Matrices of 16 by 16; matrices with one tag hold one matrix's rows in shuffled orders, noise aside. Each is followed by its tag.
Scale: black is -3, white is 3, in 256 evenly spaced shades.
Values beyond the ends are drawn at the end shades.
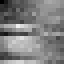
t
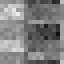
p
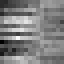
t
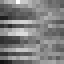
t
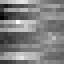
t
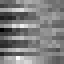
t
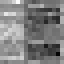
p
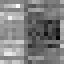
p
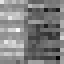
p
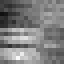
t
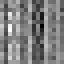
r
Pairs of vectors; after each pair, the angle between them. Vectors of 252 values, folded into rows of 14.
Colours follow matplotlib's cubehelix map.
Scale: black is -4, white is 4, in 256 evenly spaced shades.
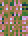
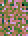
partly aligned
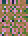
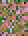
partly opposed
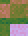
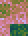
nearly opposite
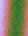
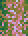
partly opposed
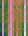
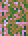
partly opposed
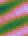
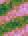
nearly parallel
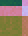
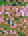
partly aligned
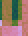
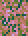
orthogonal
